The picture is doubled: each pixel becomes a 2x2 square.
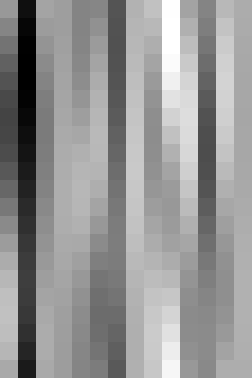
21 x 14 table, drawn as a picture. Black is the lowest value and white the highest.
The ninth with the lowest average is the top left. The grain runs up and down. The ninth with the highest average is the top right.
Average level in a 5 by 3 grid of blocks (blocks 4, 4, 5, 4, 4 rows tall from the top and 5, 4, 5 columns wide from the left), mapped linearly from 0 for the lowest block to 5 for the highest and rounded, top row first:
135 / 035 / 133 / 233 / 234
